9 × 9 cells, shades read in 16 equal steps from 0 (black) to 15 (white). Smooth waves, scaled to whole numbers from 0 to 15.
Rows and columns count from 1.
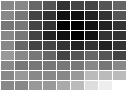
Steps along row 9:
same up same up up up up up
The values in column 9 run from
3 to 15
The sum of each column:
72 67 53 47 37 39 49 52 58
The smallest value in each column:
7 6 4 2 0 0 1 2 3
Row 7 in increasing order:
7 7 7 7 7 7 8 8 8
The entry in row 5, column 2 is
6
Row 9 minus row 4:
0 1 5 7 9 11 12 11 12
